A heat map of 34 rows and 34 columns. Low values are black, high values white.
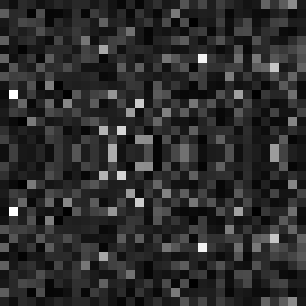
On average the colour sits 20% of the way up the scale. No regular stripes run through it. No overall slope runs across the table. No single row or column stands out from its neighbours. The values are skewed, with a long tail toward high values. There is no seam. The centre is the roughest part. The grain is fine, like static. It is mirror symmetric from top to bottom.
